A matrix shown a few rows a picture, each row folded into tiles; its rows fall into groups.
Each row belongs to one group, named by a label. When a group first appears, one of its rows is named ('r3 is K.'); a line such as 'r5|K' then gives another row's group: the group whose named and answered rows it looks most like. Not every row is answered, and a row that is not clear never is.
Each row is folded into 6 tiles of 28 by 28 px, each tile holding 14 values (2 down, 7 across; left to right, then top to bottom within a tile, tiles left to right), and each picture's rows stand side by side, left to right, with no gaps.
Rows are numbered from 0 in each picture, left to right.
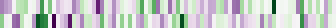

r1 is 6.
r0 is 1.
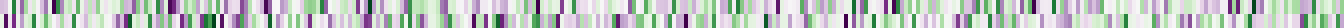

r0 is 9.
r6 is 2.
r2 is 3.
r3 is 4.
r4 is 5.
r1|1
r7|9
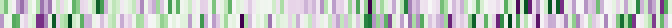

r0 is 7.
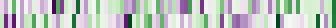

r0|9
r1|4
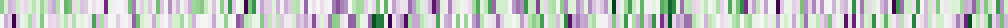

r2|1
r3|4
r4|5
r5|9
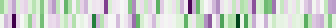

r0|5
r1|7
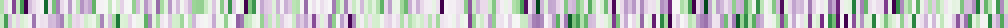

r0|2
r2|5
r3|3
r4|3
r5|9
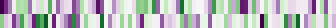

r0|1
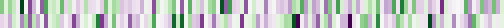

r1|2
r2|5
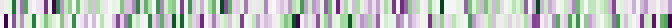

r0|9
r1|2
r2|6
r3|3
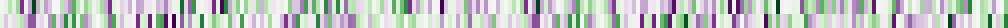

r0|3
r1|9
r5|4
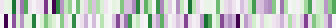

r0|9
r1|1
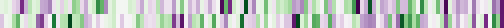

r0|7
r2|3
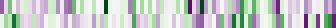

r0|6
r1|3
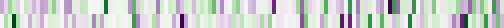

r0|6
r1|5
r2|9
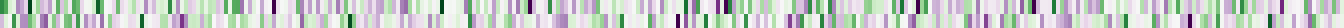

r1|5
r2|6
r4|9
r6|2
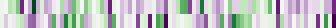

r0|3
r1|3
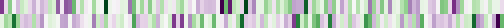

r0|6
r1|9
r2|4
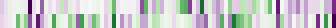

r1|3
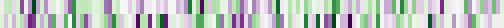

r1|4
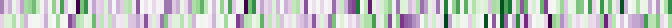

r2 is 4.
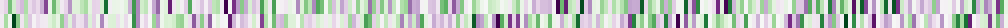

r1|6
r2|4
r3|9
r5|2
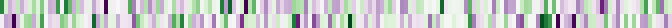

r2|6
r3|1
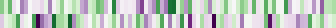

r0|7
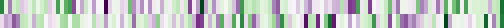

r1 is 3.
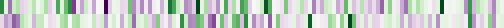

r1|7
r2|6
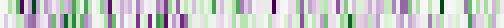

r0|3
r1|5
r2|6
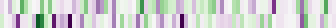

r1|5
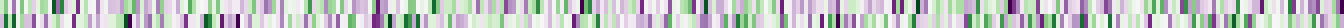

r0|2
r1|1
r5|9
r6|1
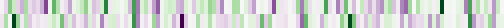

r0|6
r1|5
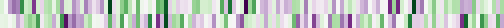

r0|4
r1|2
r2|9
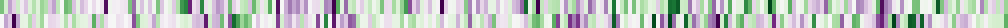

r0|5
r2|5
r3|4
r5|7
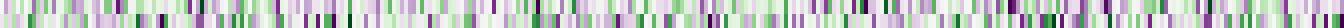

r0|4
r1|3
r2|6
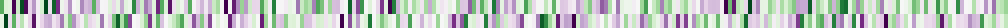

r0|2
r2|9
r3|1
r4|9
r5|7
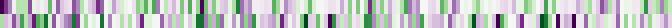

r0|1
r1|4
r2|4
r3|1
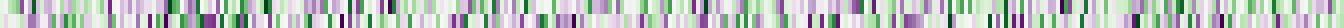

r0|3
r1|7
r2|9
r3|1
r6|9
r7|7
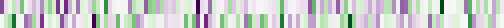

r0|6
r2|6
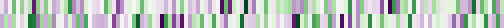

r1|9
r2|9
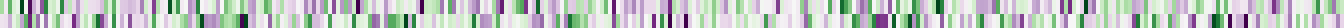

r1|7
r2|7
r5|7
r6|9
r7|1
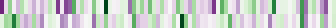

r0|6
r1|6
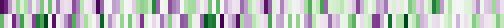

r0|1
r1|1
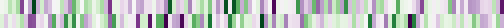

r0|3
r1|5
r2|7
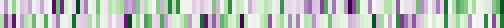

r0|9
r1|7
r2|4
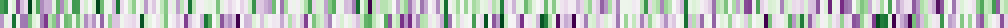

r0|7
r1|1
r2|4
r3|1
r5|1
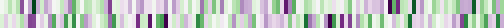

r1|4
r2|9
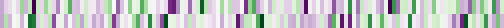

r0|4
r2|9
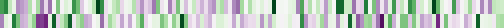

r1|6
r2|7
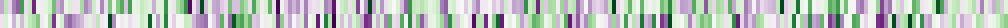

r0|4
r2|3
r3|4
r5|7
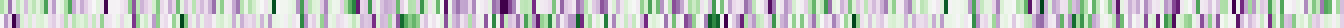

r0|5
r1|6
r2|3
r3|1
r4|1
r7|6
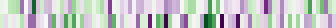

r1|1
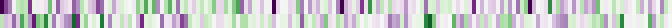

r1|5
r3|2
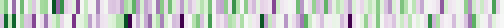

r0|2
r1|5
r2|5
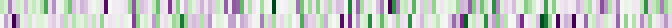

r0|5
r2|9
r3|1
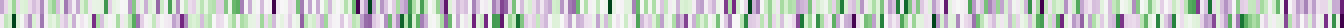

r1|5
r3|6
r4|9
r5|5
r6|4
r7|3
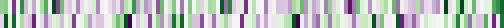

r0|2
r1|2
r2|4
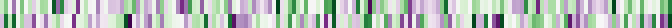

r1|4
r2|4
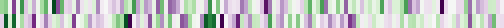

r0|2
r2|5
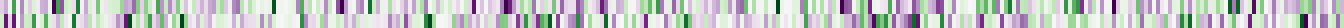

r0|9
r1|6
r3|1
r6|5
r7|2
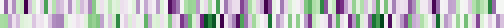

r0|2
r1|1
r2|1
